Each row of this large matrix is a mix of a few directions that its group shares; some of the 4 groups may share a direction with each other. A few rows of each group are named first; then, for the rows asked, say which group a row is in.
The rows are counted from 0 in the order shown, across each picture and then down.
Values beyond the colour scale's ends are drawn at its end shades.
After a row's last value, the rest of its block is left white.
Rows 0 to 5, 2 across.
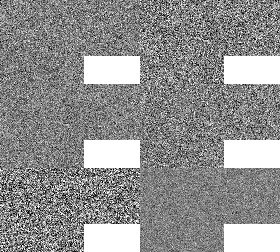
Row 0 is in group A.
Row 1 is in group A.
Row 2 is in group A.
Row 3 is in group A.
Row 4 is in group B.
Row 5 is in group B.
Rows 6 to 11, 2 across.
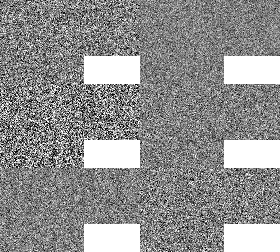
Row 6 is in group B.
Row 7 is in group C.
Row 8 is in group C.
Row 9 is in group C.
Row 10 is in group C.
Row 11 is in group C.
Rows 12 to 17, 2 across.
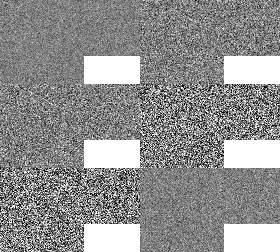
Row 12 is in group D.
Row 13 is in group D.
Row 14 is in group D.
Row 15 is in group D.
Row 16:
B
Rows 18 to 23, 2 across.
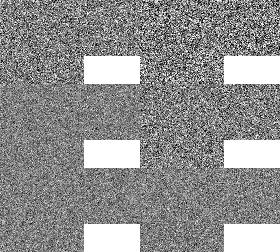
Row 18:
B
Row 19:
D
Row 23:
A
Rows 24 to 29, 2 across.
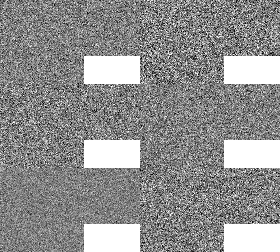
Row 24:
B
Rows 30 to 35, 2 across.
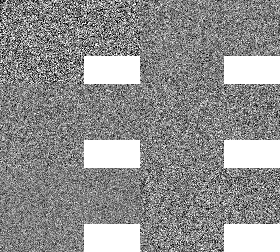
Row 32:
C
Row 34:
B
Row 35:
A
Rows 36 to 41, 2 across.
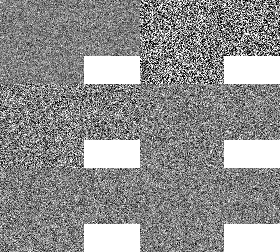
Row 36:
B
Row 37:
D
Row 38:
B
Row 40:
C
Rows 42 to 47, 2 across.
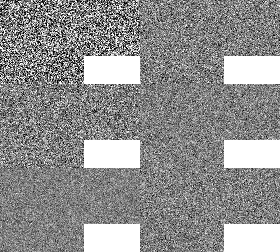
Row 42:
D
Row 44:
B
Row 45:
C
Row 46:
C
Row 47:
A
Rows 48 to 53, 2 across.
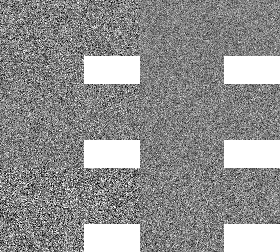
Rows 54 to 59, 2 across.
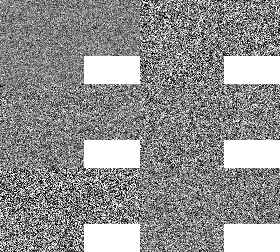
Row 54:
B
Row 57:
A
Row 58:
A
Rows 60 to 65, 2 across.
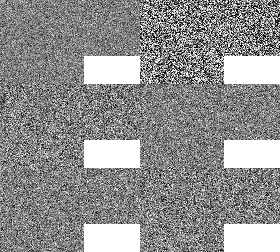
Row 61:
D
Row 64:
B
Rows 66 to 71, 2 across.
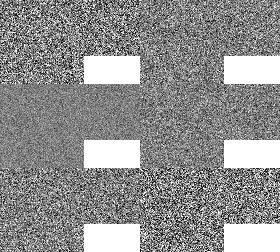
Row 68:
D
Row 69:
B
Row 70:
D
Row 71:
D
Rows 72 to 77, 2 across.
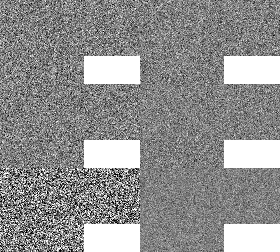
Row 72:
C
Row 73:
D
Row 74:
C
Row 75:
A
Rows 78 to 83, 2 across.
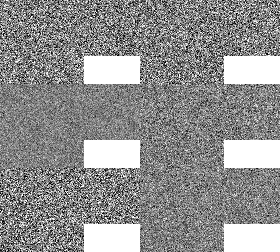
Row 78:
D
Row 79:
B
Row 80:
A
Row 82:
C
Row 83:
B
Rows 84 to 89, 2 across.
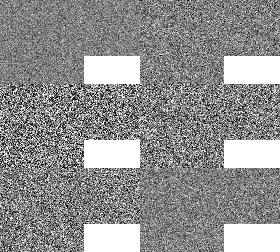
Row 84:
D
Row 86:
C
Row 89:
D
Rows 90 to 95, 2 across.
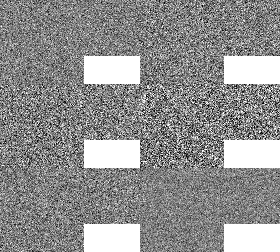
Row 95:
B
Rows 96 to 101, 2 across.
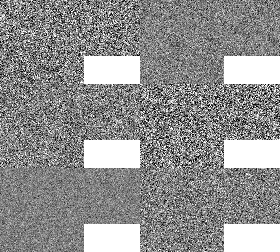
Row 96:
A
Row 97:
A
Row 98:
A
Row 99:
A
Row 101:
C
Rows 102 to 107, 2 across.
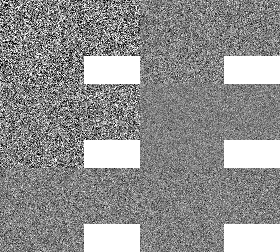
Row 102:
D
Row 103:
A
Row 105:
B
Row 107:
D
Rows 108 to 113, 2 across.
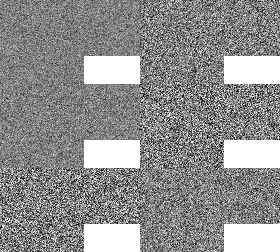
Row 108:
A
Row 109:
C
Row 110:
C
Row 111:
A
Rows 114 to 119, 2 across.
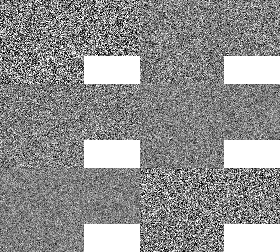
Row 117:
C
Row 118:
A
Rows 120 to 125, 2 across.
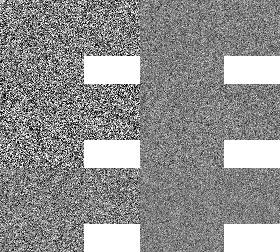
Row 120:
B
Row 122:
A
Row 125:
A
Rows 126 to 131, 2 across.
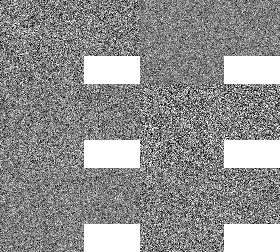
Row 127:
C
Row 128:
A
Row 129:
D
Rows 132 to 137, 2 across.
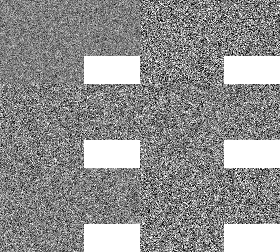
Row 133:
D
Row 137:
C
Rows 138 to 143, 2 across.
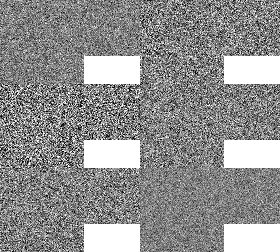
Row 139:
C
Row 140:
D
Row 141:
A
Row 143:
C
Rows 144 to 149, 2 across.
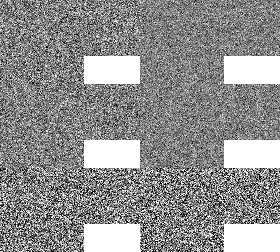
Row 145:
B
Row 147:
C
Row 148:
B
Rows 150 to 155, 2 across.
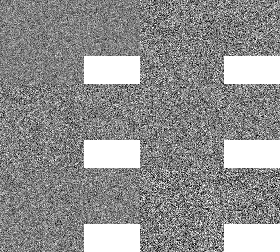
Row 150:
A
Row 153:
D
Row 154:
B
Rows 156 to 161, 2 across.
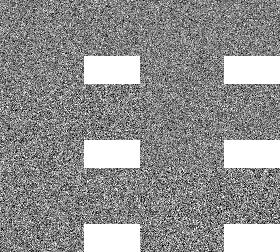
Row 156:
C
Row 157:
D
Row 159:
B
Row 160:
B
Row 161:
D
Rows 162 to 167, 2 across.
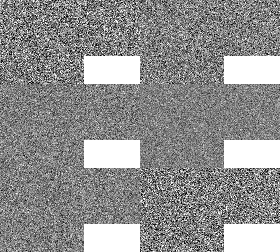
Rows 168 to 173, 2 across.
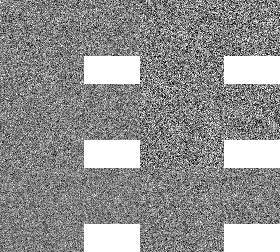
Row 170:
C
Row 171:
A
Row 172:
B
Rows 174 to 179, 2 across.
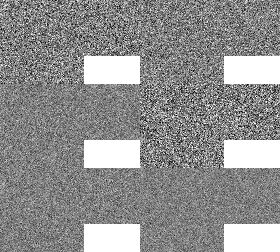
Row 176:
C
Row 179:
C
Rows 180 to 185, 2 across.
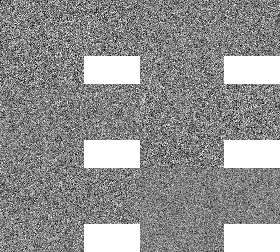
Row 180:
A
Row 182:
B
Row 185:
A
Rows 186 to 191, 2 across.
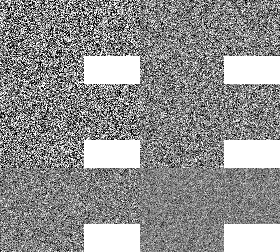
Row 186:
A
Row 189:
A
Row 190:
D
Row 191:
C
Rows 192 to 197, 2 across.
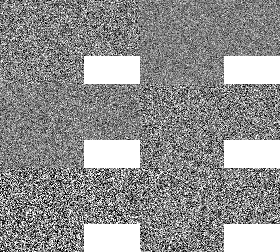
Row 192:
B
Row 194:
B
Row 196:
C
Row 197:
D
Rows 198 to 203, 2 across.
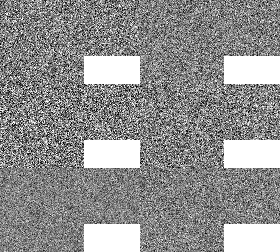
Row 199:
C
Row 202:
A
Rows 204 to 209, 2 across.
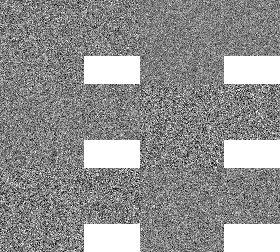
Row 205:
C
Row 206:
C
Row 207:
C
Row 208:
A
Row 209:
B
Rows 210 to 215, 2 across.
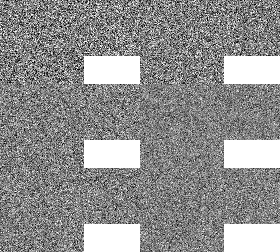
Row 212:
D
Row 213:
A
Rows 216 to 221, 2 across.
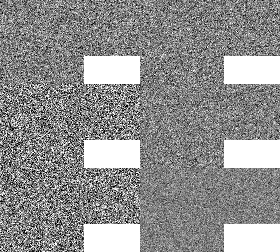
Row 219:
B
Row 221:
A
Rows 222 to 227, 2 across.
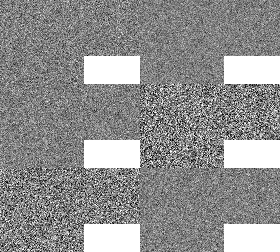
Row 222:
C
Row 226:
C
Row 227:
C
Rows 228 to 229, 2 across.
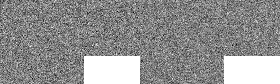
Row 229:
B
